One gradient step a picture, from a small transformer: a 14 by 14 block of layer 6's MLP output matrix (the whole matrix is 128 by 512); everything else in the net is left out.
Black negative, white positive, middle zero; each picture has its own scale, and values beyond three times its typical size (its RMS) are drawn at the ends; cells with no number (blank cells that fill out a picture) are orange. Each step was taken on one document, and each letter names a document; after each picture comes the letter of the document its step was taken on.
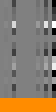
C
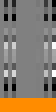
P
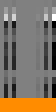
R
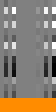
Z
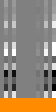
Z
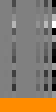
C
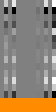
Z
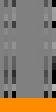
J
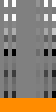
R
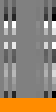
Z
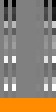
P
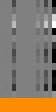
C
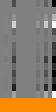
C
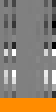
Z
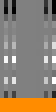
P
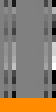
J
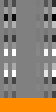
P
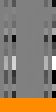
J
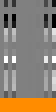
P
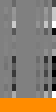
C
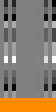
P
